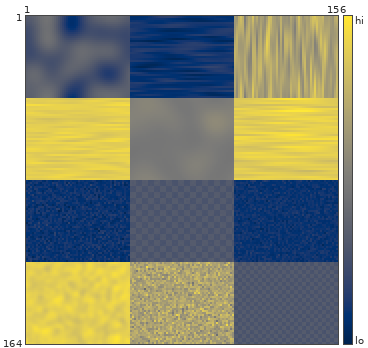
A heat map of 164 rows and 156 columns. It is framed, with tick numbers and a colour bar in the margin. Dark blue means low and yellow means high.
The table splits into 4 rows of 3 panels. Panel 1,1: low, smooth. Panel 1,2: very low, streaked across, faint in contrast. Panel 1,3: high, streaked downward. Panel 2,1: very high, streaked across, faint in contrast. Panel 2,2: middling, smooth, faint in contrast. Panel 2,3: very high, streaked across, faint in contrast. Panel 3,1: very low, fine-grained, faint in contrast. Panel 3,2: low, checkered, faint in contrast. Panel 3,3: very low, fine-grained, faint in contrast. Panel 4,1: very high, blotchy, faint in contrast. Panel 4,2: high, fine-grained. Panel 4,3: low, checkered, faint in contrast.
